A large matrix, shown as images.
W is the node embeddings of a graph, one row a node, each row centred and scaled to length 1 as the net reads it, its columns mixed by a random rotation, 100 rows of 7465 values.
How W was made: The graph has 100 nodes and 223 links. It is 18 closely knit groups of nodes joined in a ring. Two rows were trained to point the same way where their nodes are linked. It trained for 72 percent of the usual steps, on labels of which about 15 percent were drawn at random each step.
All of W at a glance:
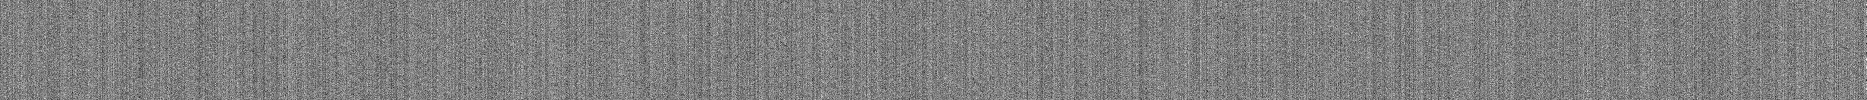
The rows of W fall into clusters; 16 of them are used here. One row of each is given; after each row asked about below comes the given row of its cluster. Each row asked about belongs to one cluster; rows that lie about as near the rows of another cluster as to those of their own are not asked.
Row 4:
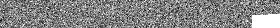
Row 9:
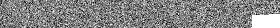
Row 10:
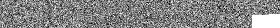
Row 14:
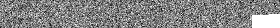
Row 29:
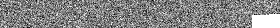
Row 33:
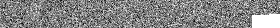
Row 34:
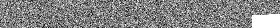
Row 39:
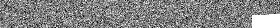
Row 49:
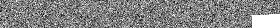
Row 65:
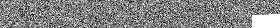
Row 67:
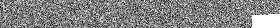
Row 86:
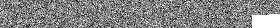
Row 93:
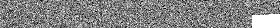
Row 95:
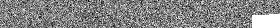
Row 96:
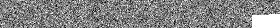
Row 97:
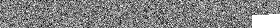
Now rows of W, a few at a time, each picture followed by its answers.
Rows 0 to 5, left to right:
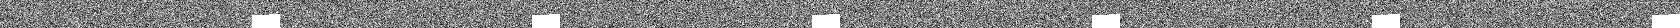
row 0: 10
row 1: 33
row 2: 29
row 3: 39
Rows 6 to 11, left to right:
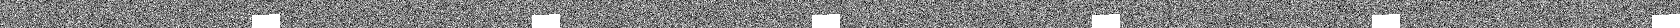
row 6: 96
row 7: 49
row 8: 34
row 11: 39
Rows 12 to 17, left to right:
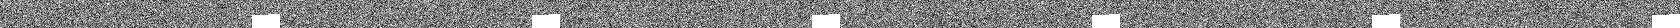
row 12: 67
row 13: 96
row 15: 95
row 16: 86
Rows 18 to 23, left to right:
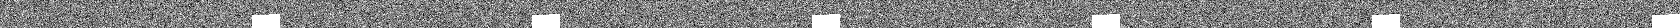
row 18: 95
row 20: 49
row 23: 33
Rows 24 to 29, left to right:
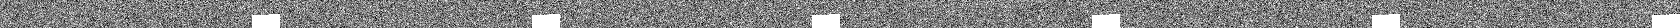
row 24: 86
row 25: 93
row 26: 67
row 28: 97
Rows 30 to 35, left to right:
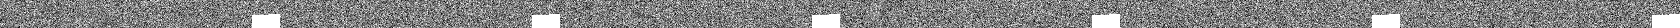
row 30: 4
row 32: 39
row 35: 95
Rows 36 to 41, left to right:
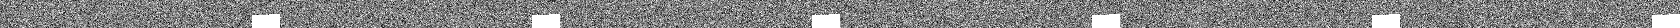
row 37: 96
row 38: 93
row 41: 34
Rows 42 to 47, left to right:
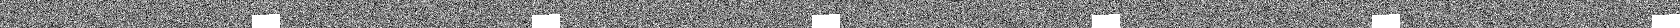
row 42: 29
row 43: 96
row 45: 9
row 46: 97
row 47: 10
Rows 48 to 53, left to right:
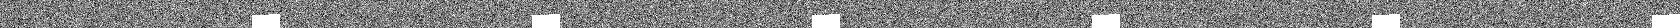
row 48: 14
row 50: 93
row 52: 10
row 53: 67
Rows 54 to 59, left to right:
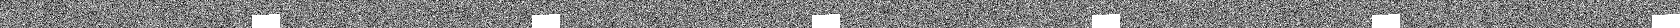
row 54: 86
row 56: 29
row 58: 4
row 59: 10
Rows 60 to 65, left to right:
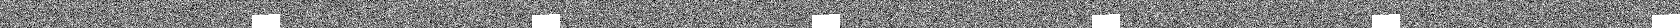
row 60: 4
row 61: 33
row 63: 14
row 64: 65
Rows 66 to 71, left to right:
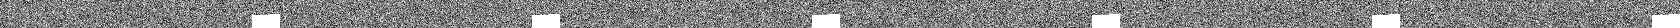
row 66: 9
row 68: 4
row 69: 33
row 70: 97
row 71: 65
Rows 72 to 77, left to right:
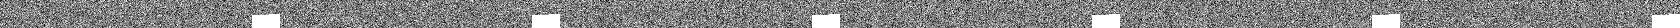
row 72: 4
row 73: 65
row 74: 97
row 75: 29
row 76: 14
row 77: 14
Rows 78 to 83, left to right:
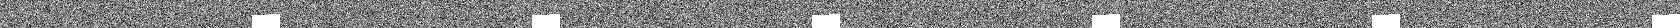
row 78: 10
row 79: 86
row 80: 96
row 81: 97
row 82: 93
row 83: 34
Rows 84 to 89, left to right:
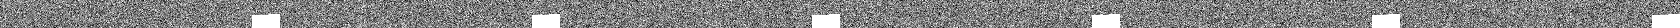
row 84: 67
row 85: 34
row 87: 65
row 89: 4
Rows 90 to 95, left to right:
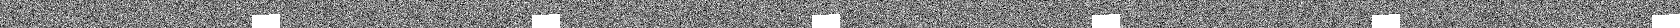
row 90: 96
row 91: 86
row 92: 97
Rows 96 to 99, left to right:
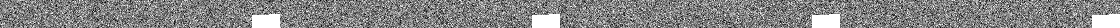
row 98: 9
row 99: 86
